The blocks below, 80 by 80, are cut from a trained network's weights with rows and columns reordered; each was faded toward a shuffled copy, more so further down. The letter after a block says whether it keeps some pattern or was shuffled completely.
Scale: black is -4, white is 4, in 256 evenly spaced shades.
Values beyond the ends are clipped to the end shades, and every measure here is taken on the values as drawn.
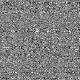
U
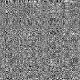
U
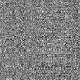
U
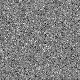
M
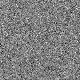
M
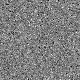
M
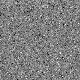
M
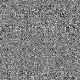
U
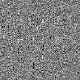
U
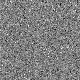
M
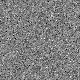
M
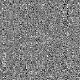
U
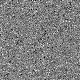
M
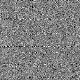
U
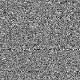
U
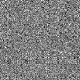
U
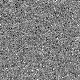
M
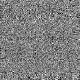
U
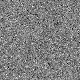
M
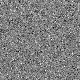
M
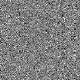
U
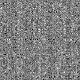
U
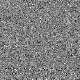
U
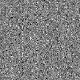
U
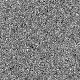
M
